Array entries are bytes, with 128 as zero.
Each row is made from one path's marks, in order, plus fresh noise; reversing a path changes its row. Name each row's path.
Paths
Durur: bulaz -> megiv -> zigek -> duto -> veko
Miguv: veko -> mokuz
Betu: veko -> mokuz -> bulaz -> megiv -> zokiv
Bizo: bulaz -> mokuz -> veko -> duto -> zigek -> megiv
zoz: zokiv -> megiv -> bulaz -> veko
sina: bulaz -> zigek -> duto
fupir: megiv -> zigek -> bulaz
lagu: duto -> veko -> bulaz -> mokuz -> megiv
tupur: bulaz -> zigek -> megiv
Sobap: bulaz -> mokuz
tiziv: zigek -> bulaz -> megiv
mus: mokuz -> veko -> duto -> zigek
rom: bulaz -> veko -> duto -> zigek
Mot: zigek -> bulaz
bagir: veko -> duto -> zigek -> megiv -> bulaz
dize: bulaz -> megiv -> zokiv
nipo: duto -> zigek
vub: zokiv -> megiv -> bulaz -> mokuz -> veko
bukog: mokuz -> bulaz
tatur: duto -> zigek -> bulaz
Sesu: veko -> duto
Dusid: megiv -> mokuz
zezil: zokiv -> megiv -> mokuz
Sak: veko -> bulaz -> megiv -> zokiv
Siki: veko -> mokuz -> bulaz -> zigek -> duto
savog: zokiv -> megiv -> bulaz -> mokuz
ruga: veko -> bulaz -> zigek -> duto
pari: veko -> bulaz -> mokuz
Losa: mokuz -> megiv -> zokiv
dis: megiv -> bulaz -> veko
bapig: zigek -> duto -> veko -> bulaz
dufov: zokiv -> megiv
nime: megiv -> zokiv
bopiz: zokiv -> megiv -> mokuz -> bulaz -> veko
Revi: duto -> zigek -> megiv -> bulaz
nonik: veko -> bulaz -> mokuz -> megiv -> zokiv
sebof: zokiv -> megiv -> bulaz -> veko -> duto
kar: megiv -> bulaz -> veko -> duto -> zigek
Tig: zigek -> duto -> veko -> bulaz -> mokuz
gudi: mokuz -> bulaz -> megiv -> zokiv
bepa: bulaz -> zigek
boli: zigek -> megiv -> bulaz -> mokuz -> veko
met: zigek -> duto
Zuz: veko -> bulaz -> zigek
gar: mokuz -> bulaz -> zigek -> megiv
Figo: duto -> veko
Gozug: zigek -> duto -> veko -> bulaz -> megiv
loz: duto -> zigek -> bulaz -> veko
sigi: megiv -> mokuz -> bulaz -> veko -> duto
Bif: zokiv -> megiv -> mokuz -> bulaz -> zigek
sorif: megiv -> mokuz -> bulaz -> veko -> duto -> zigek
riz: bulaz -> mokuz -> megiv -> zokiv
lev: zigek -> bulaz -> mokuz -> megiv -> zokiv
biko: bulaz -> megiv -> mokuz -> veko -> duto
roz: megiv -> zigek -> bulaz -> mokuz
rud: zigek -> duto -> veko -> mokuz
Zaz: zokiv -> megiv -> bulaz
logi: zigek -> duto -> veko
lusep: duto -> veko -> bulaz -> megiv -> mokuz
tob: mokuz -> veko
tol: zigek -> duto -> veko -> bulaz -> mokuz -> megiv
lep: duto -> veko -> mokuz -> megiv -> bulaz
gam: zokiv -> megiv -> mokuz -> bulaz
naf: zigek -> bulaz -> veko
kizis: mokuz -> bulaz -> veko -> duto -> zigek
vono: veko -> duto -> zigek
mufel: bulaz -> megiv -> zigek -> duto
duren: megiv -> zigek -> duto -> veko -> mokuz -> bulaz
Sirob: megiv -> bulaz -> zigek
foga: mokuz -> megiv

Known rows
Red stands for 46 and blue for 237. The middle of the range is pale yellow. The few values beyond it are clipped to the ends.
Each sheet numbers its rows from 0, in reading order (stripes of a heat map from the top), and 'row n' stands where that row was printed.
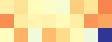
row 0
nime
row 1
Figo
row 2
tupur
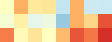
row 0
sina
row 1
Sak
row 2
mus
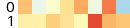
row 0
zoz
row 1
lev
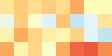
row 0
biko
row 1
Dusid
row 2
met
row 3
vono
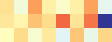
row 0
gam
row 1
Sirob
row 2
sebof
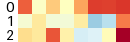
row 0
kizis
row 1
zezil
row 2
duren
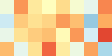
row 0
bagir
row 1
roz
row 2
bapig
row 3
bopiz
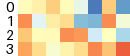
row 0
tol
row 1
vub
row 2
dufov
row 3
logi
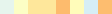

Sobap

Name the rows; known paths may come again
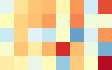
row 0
bapig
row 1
Mot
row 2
lusep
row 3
tiziv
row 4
gudi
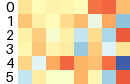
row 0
nonik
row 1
dis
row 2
sigi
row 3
Siki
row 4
Bif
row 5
rud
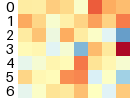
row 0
lev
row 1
logi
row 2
gar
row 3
Betu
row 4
savog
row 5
dufov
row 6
Sobap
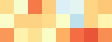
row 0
bukog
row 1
lep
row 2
vono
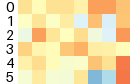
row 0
riz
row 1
sebof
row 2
bagir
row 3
naf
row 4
nime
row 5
zezil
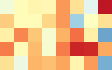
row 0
pari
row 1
loz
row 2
mufel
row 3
rom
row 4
bepa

